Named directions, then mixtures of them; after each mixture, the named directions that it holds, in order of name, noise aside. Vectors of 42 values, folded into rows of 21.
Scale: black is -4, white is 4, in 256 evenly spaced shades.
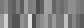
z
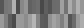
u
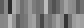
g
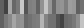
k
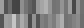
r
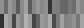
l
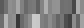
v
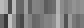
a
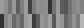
a, l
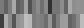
l, u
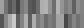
a, r, v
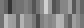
g, r, z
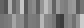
k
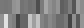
v, z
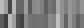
a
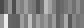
a, v, z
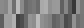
u, v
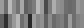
g, z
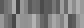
u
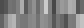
g, k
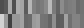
a, l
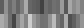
u, z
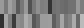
l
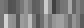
g, r, z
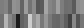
a, v, z
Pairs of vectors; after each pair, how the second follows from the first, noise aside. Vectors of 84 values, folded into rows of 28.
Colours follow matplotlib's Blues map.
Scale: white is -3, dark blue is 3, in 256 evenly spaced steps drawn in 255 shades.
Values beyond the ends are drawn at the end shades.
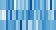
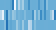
partly zeroed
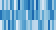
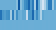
partly zeroed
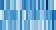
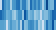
sign-scrambled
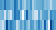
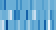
partly zeroed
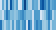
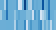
partly zeroed
